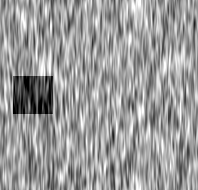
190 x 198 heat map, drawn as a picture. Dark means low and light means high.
Overall the values sit about 60% of the way up the scale. The ninth with the lowest average is the middle left. In the middle left lies a patch that is lower than the rest. Streaks run downward.
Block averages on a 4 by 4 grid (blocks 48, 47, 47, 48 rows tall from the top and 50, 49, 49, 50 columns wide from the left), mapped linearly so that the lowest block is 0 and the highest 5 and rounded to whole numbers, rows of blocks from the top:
4 4 5 3
1 4 4 5
0 4 4 4
3 4 4 4
